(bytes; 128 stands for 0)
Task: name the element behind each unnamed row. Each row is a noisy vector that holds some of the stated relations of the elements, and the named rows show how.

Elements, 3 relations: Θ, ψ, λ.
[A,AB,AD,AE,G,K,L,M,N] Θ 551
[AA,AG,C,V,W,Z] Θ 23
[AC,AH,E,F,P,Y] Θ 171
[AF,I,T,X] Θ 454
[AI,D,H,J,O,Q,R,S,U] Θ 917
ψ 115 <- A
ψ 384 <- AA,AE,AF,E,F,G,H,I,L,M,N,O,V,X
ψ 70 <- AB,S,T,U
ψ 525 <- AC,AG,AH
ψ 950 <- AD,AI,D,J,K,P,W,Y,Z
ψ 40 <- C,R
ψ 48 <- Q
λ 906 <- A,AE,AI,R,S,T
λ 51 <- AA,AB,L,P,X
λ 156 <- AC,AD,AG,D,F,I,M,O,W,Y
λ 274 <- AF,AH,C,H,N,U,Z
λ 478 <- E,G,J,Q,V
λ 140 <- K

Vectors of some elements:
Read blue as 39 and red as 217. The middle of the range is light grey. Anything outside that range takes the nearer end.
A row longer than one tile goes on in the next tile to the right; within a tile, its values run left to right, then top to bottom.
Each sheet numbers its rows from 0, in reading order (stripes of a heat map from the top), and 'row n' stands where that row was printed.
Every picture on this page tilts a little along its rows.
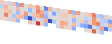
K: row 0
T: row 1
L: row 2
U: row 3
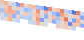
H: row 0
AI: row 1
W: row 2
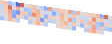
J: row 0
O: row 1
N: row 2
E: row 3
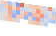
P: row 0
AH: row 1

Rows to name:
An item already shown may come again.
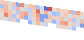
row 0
AD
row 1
J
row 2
AE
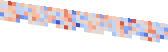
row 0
AB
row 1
AD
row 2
T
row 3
A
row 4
J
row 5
U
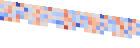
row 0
Q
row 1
E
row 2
S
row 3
I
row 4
Z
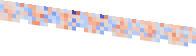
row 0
F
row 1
C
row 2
X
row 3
AF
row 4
AC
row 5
AH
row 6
M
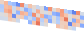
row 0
D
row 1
R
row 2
W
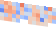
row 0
AG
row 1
Y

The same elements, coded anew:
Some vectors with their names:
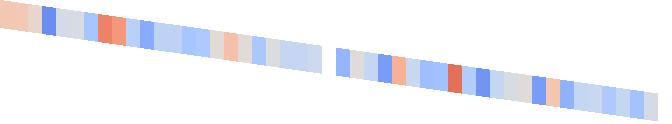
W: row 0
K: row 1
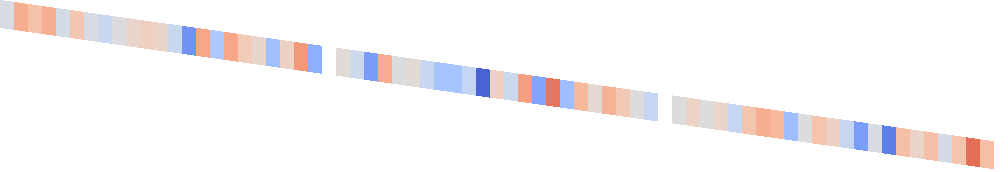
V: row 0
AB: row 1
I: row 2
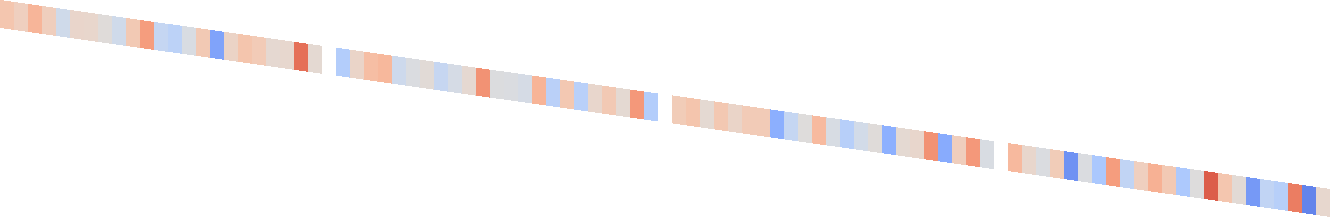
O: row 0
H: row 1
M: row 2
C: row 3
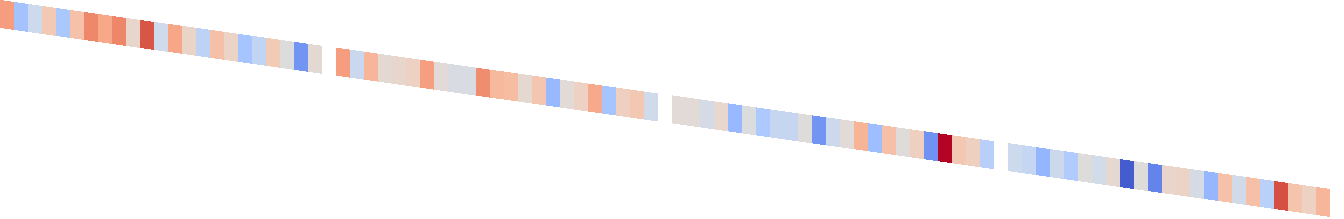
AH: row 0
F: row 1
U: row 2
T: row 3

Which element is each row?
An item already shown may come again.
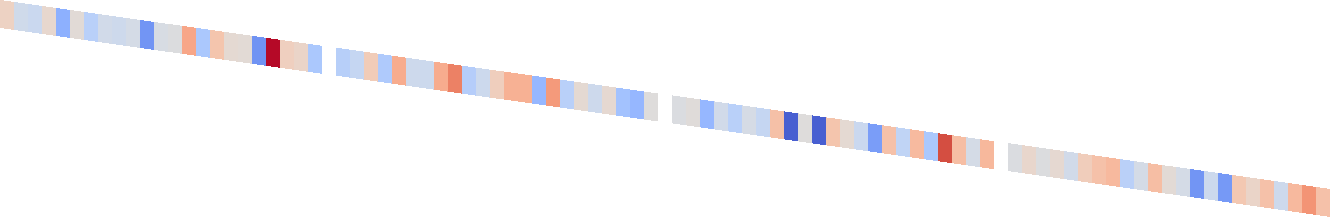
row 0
U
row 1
P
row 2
T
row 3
I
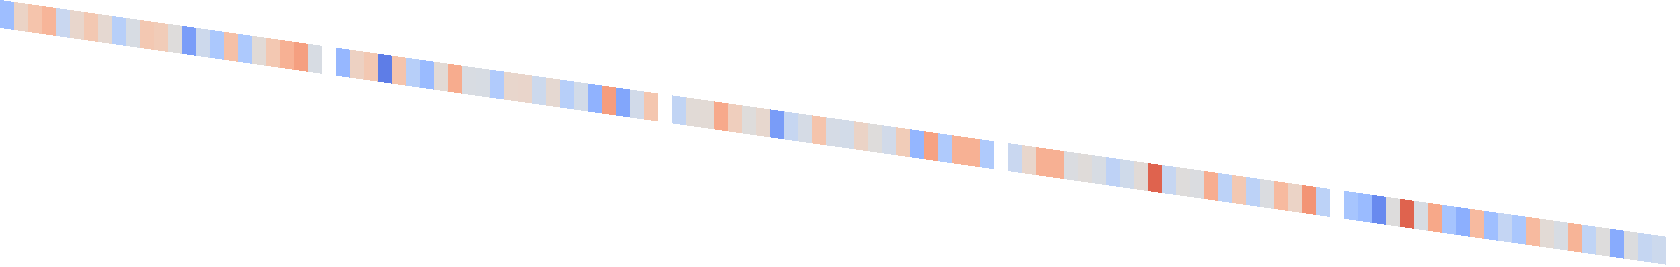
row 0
AF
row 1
AI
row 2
N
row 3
H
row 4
A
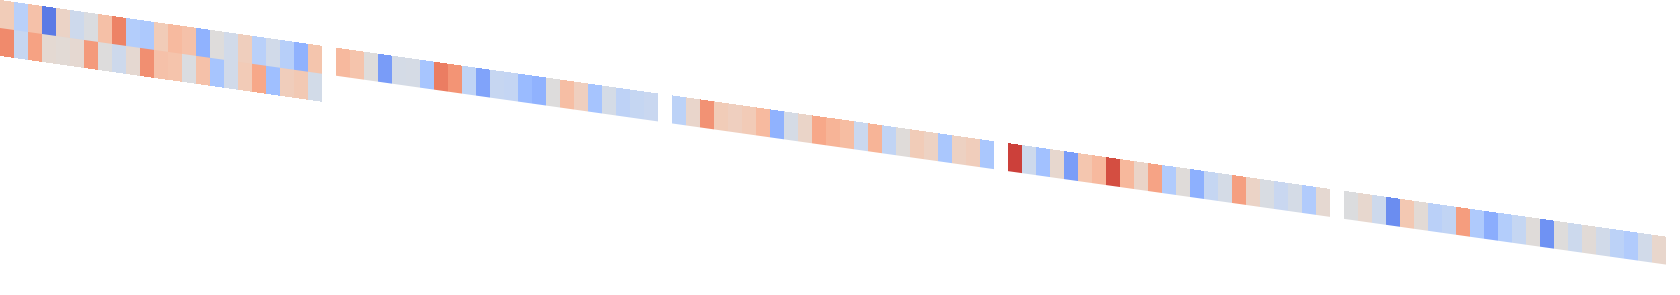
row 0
Y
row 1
W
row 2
E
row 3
AG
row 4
AD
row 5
F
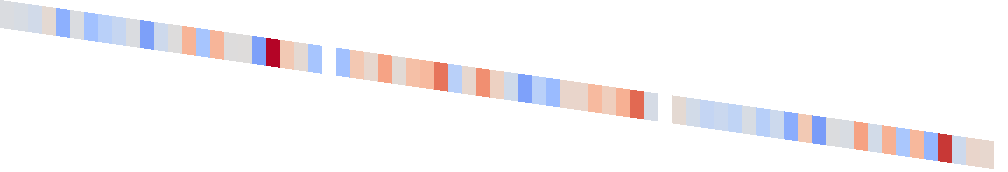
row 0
U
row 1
X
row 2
S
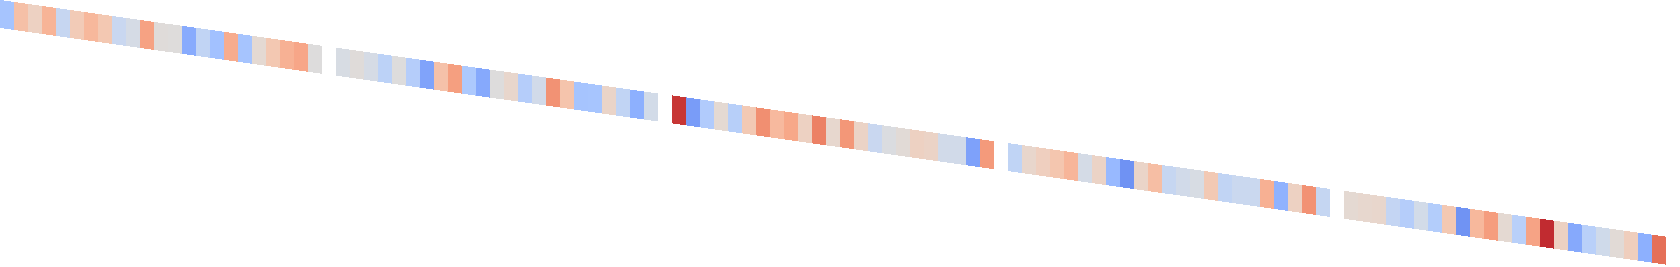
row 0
AF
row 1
Z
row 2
AC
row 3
AE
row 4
R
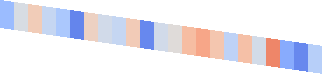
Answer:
Q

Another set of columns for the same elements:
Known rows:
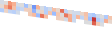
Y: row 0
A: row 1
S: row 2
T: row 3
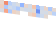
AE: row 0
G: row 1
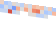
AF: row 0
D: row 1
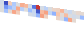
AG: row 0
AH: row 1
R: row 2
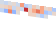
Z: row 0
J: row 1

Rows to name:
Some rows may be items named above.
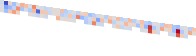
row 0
AG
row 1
H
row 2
AB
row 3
I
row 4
E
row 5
T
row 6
T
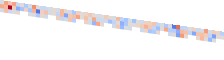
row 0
AI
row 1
H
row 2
U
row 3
R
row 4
M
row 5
AD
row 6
AC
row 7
K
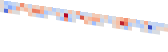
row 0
C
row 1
J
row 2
W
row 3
Q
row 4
P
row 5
N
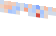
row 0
AD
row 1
X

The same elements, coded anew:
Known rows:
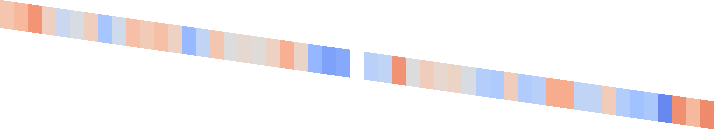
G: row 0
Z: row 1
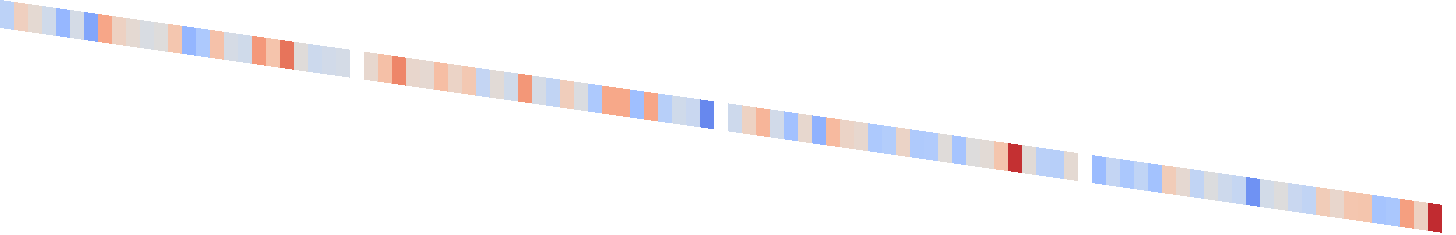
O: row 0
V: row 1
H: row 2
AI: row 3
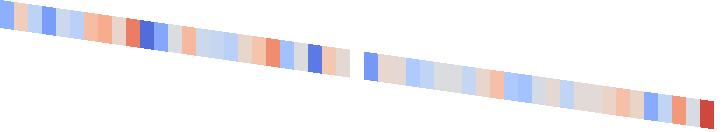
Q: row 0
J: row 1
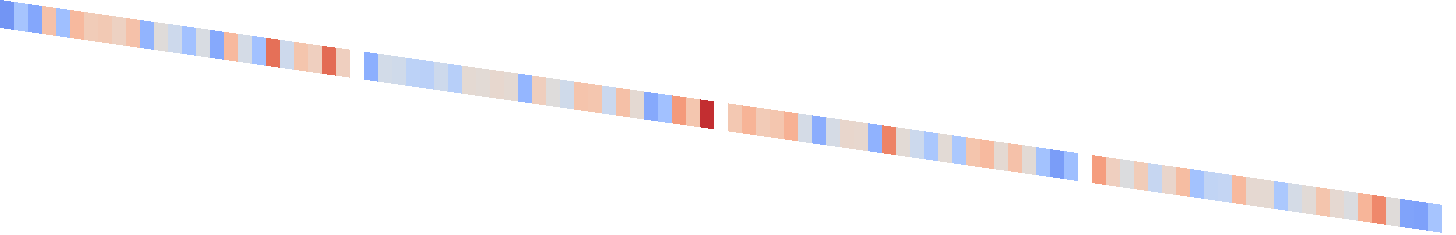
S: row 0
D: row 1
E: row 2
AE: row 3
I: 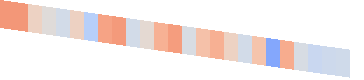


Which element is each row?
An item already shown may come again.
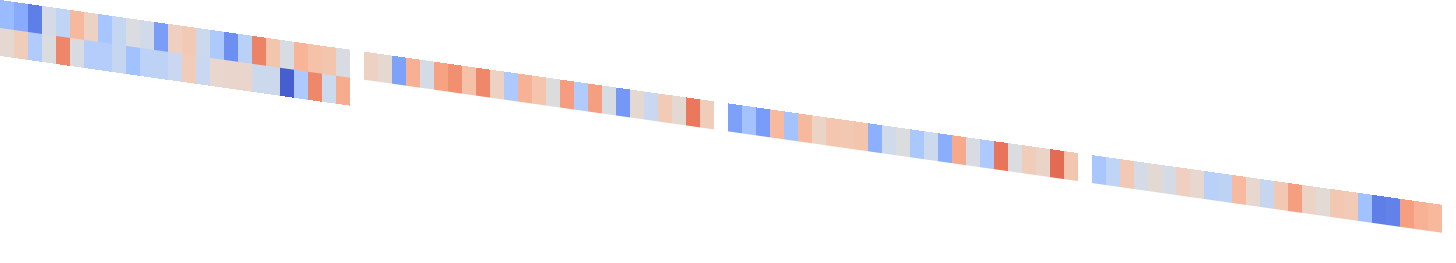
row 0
R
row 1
T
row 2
S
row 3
W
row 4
P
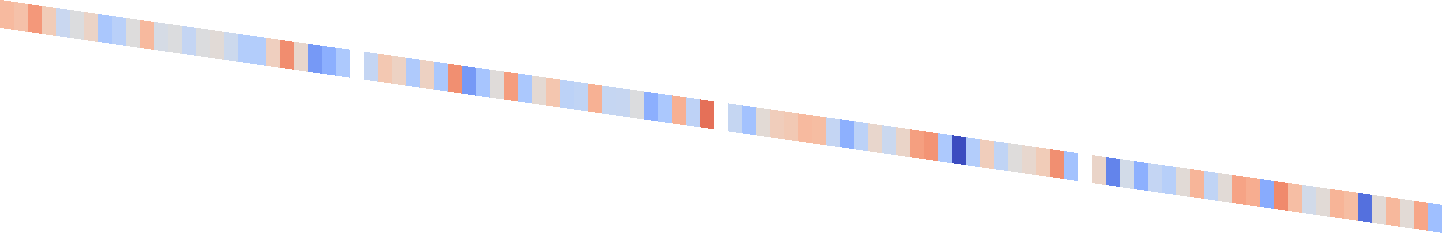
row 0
N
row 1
K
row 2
C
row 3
AG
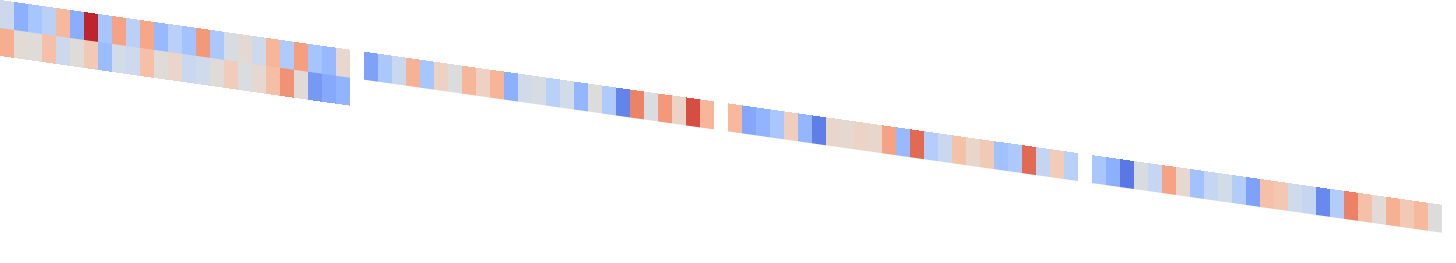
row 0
A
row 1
U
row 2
AC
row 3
R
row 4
AE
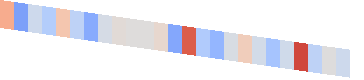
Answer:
AH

